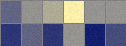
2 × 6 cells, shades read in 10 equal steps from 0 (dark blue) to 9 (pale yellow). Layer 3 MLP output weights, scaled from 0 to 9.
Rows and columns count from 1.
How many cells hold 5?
4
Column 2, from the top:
5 3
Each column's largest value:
3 5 6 9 5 5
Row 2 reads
1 3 1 5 0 2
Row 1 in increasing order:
3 5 5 5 6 9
